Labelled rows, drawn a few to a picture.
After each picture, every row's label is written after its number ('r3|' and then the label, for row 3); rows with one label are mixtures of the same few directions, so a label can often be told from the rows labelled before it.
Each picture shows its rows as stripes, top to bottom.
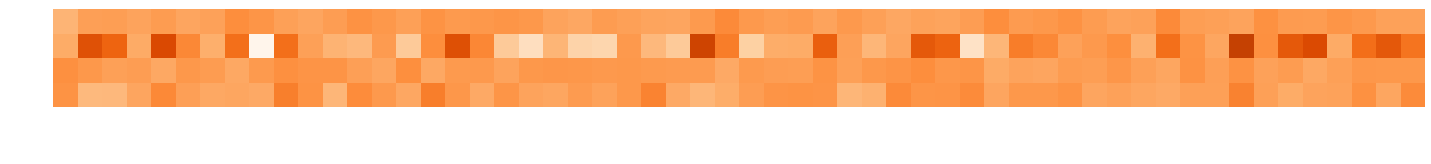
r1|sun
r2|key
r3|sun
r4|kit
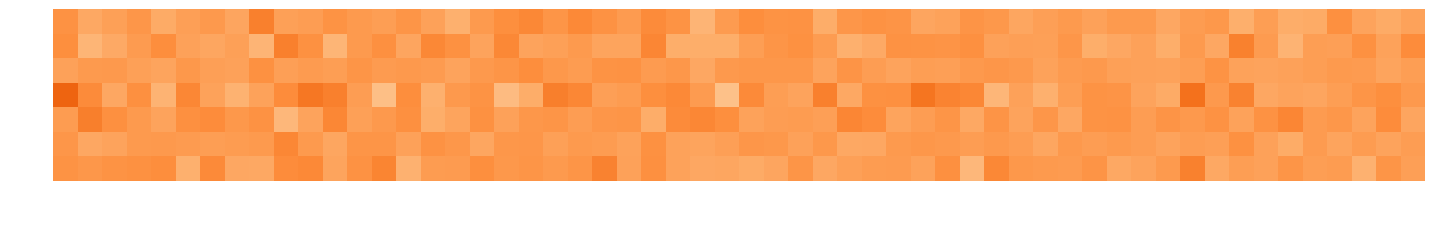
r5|key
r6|kit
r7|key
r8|sun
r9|kit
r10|kit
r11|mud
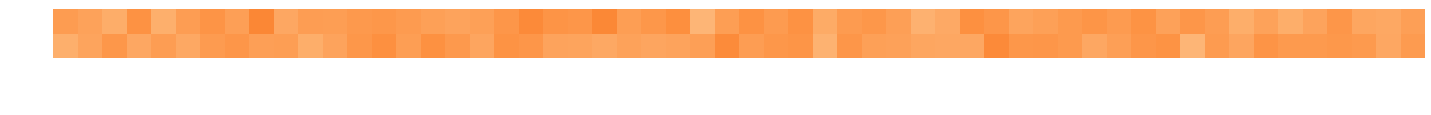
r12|key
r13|sun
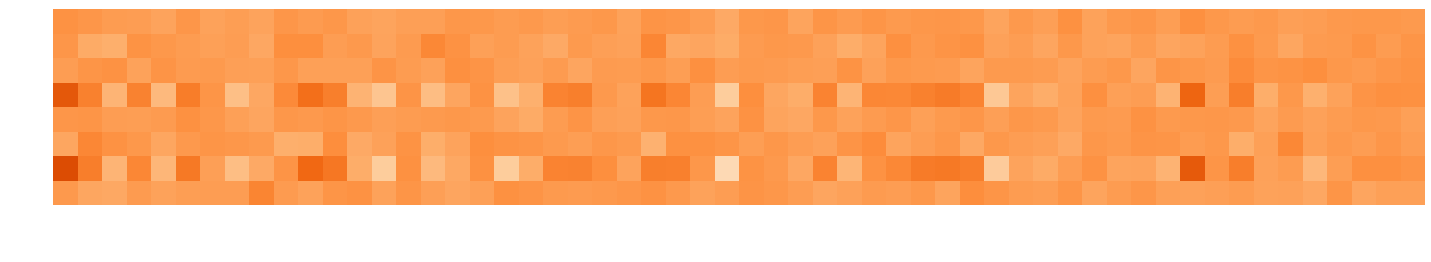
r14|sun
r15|kit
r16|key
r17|sun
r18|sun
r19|kit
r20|sun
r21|key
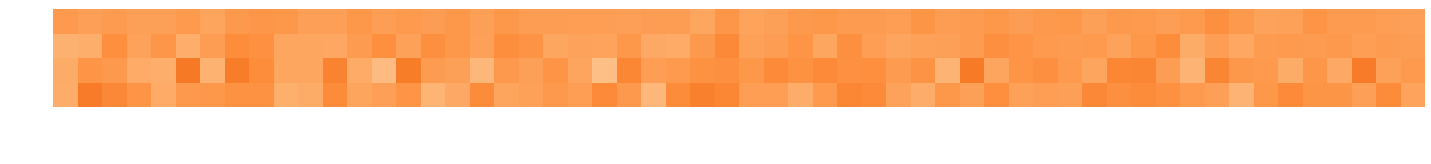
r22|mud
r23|sun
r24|mud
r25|kit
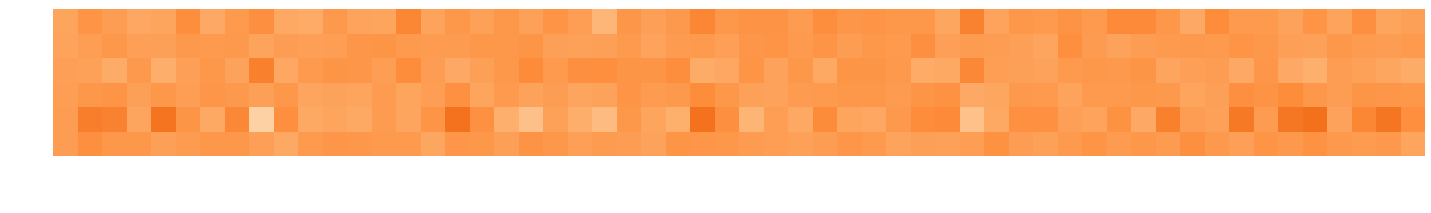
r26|mud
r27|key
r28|key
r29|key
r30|key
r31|kit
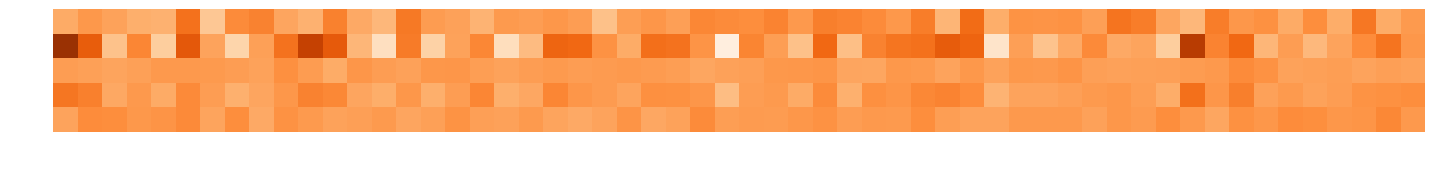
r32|mud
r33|sun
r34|kit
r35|sun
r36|key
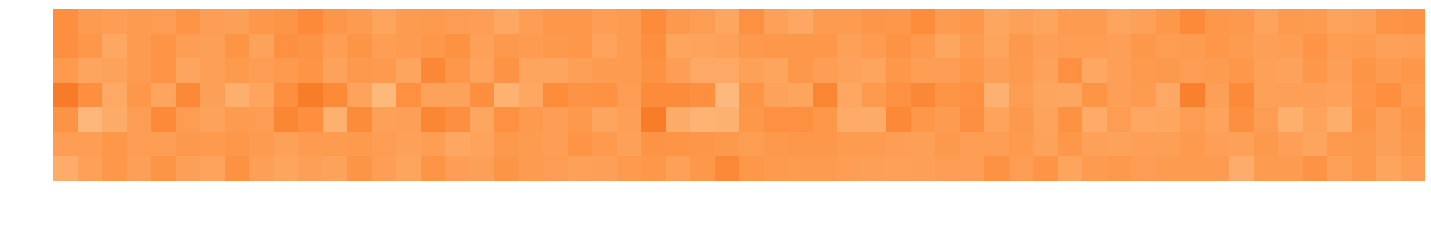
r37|sun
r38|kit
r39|kit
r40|sun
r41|kit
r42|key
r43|sun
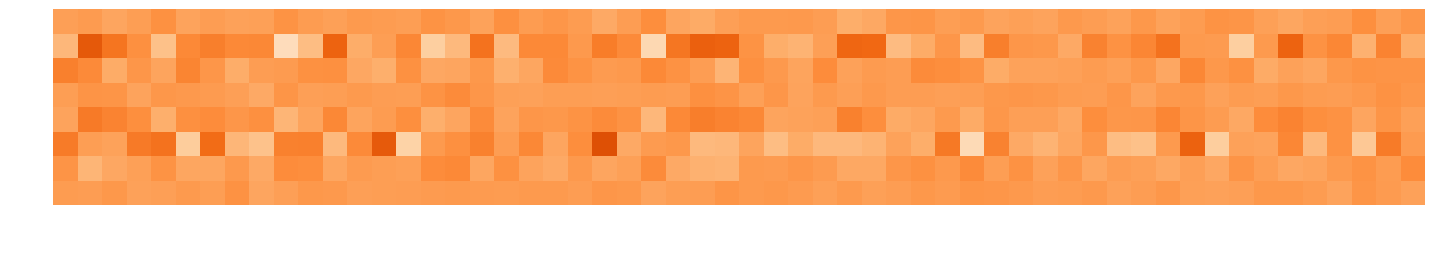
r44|kit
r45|kit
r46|sun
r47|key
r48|kit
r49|mud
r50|kit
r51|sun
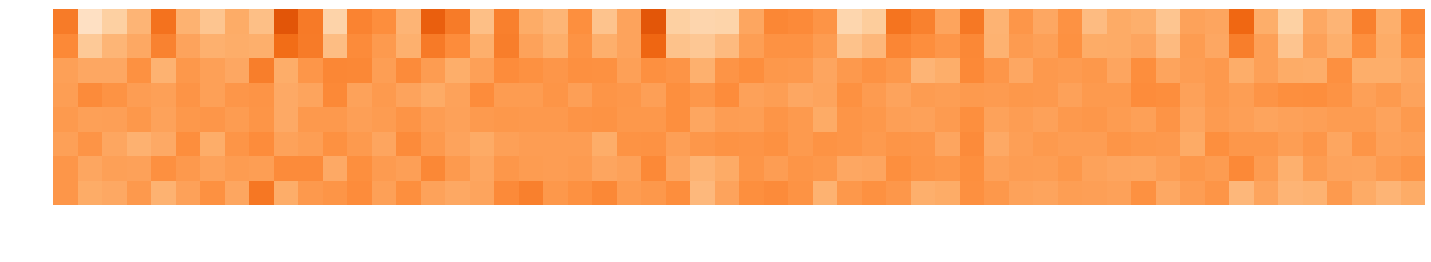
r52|kit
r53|kit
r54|key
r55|kit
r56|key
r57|mud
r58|kit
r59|key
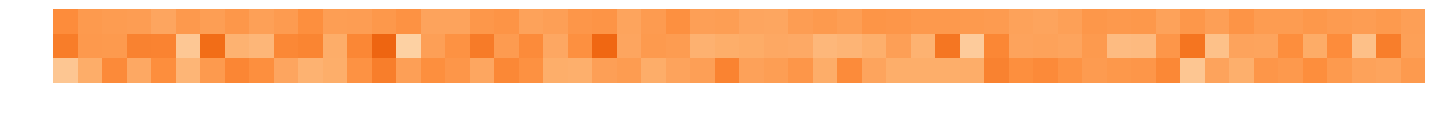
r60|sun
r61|mud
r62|sun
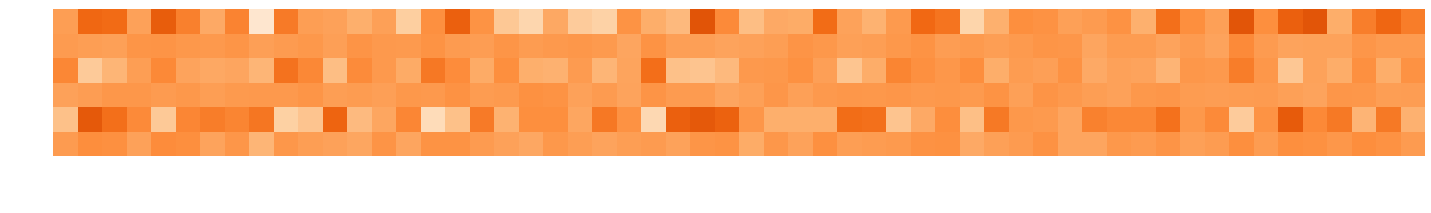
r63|key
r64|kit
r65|kit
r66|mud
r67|kit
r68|key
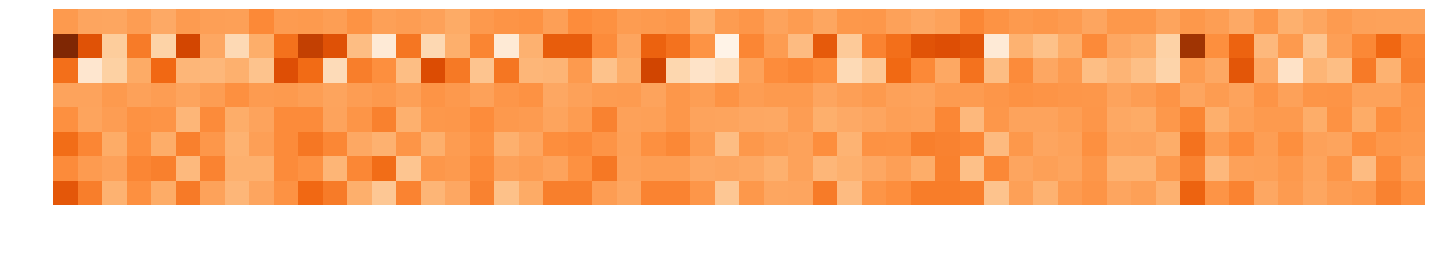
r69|key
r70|sun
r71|kit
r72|sun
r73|mud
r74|sun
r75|mud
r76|sun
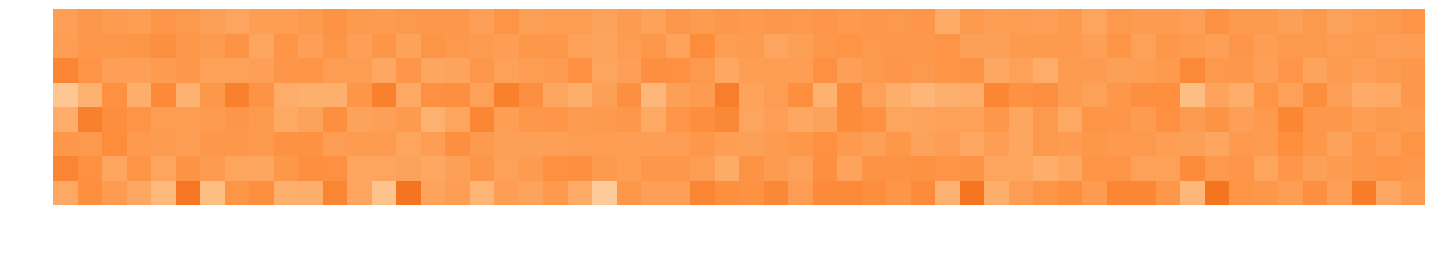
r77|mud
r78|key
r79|sun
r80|sun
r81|kit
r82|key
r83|sun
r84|mud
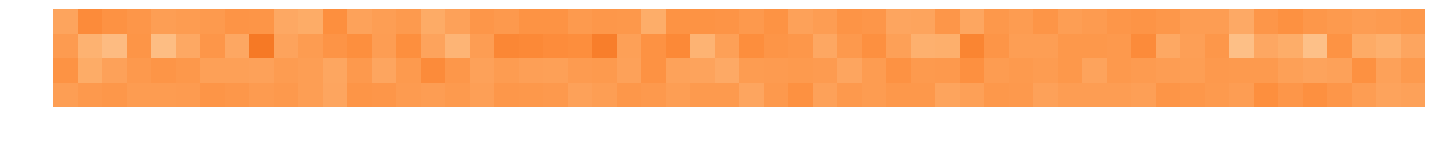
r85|kit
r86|key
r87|kit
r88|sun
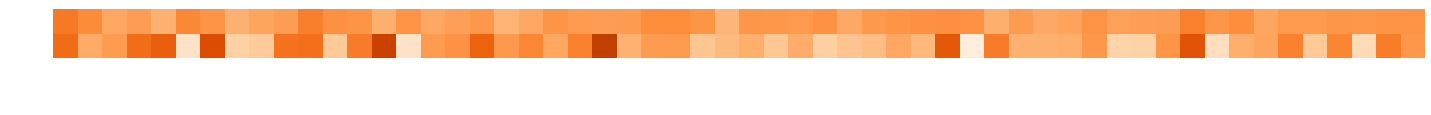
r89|sun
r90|mud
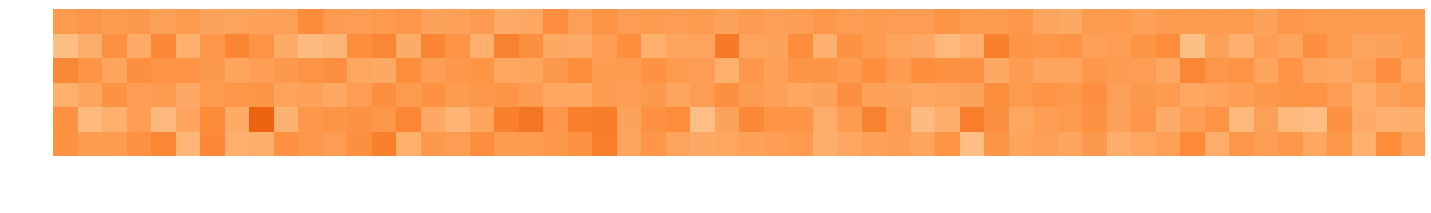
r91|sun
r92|sun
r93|sun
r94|sun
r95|key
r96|mud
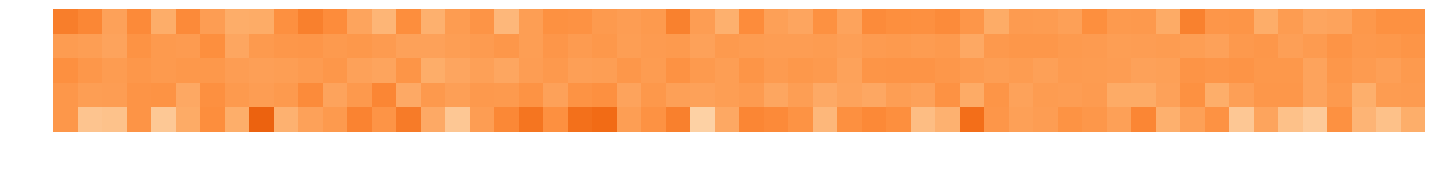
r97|sun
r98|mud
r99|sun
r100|mud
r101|key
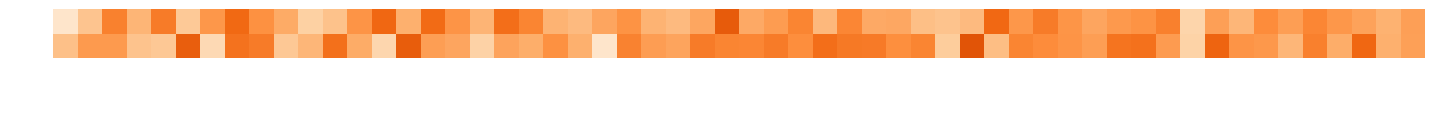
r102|sun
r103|mud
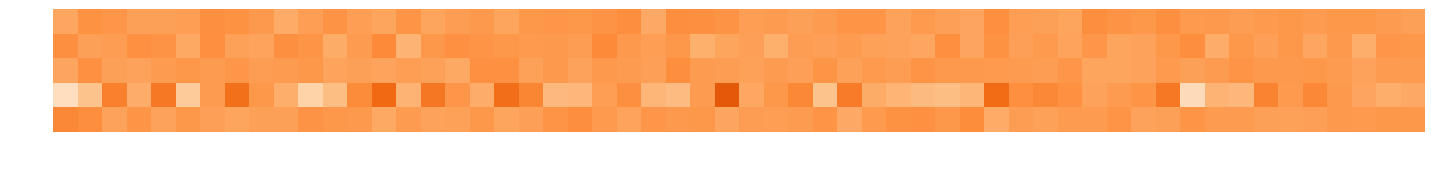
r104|kit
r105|mud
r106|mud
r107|sun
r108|sun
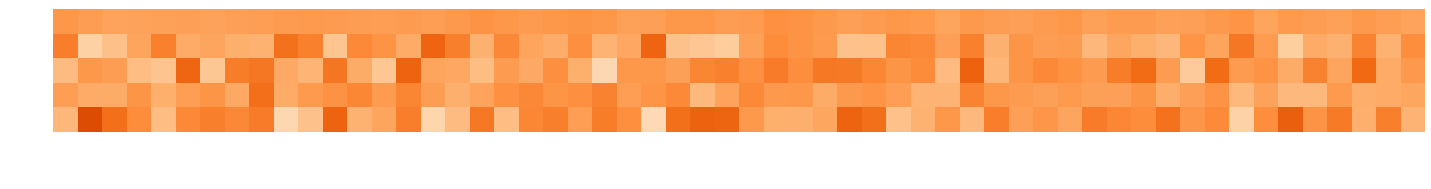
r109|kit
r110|kit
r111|mud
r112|key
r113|kit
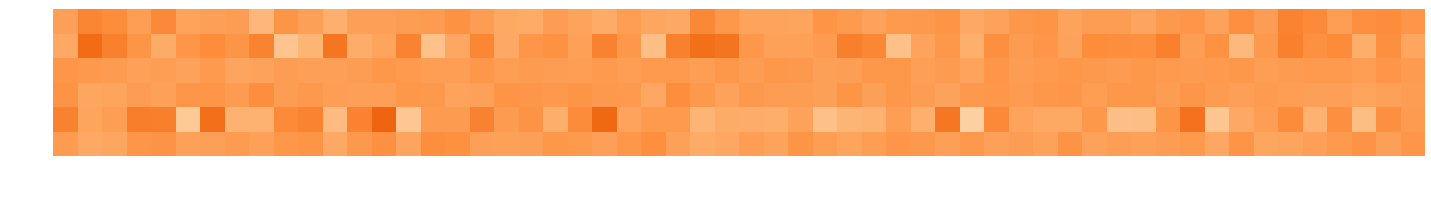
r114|key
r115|kit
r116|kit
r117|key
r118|mud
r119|kit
